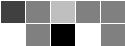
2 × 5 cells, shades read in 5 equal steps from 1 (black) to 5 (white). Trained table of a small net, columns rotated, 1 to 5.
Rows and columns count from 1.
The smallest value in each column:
2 3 1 3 3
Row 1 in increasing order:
2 3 3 3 4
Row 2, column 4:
5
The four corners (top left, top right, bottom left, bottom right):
2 3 5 3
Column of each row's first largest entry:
3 1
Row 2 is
5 3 1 5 3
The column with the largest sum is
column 4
